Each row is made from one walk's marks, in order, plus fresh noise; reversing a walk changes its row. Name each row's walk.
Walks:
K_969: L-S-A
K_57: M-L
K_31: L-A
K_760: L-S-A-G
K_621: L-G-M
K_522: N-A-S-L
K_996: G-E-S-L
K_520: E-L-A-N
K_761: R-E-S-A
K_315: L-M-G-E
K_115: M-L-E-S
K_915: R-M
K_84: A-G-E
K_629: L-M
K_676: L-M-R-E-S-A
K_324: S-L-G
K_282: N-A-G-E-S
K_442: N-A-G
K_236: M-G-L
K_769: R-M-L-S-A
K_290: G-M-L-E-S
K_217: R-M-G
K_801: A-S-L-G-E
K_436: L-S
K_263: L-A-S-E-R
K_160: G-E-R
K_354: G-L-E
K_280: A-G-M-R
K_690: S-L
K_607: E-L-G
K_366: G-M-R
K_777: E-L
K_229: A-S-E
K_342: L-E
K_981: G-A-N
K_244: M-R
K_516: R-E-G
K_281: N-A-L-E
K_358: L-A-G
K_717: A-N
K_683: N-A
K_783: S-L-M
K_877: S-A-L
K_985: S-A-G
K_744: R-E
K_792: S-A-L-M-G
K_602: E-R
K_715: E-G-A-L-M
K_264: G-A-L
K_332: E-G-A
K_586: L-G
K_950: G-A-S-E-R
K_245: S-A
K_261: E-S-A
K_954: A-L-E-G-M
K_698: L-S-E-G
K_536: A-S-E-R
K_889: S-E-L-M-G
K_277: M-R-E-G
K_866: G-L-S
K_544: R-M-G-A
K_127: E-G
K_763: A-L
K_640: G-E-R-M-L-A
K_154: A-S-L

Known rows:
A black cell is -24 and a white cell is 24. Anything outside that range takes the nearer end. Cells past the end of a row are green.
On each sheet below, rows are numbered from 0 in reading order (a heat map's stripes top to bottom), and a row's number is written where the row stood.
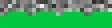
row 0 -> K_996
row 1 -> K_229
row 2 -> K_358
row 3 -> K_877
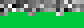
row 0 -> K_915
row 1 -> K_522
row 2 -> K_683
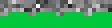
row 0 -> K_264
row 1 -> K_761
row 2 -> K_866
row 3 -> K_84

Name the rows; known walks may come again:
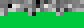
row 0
K_31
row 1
K_436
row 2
K_522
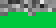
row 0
K_877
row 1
K_866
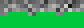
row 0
K_801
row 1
K_115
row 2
K_769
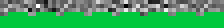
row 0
K_985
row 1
K_602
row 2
K_996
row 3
K_264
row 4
K_236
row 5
K_245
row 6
K_154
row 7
K_950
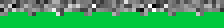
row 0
K_277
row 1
K_783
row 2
K_342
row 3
K_761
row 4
K_354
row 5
K_915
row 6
K_760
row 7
K_607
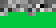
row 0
K_442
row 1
K_544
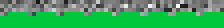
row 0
K_676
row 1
K_324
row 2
K_969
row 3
K_290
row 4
K_520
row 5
K_332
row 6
K_160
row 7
K_358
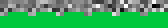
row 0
K_282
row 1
K_981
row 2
K_281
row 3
K_229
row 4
K_683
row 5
K_366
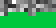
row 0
K_586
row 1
K_536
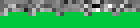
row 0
K_84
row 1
K_280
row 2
K_698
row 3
K_57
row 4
K_640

